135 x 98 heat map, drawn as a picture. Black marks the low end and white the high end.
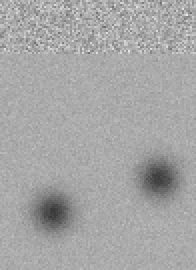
Histogram: skewed, a long tail of low values. Dips: two. Odd rows or columns: none. Mirror symmetry: none. Seam: horizontal, 20% of the way down, the bottom part calmer.
